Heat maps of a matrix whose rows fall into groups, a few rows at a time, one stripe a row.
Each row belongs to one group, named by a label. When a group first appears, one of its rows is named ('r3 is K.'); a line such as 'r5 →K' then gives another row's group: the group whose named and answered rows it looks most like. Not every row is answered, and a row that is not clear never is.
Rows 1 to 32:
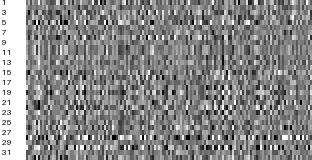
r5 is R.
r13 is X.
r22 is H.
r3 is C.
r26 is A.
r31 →A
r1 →X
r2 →A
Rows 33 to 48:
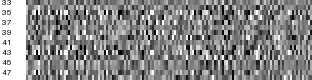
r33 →H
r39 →C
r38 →R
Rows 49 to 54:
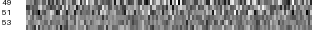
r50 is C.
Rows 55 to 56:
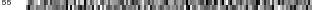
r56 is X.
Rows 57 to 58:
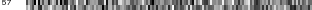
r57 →R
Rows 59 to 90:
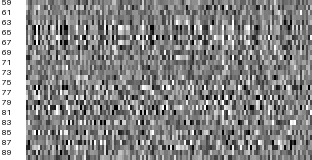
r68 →A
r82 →H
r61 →X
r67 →R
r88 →A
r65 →R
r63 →A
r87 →X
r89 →R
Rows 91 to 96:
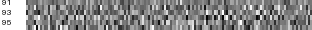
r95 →X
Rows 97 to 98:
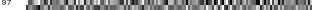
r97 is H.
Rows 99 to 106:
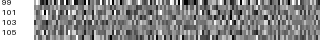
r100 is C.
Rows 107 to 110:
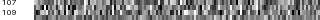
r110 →H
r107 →C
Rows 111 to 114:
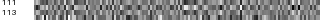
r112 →A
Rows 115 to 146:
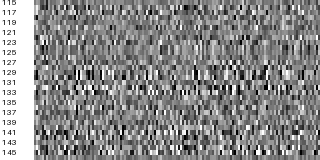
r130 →X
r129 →X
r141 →C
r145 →X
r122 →X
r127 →H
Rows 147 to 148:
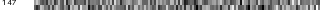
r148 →X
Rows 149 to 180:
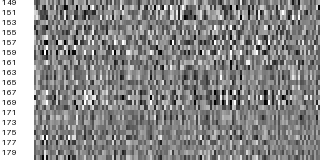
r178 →H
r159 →R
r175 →H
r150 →C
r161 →X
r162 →C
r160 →H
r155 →C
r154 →H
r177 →R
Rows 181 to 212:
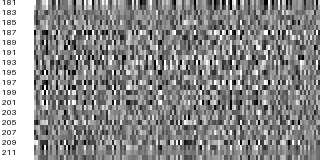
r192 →X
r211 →R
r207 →H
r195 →R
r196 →A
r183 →X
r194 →C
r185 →A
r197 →H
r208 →X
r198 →R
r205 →A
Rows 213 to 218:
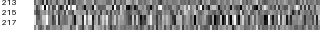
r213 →R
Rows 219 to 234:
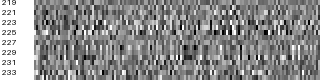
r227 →C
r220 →C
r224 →C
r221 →H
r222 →C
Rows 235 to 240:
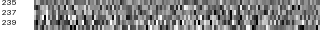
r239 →C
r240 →X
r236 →A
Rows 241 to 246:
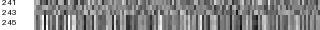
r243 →C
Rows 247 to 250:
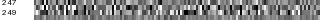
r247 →R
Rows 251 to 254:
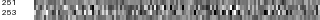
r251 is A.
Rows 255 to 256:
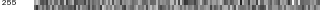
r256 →X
